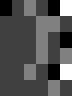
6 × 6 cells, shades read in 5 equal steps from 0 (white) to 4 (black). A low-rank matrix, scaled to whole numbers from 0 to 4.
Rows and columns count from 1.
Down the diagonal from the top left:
4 3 3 2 4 3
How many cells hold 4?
4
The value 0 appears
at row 1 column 6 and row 5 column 6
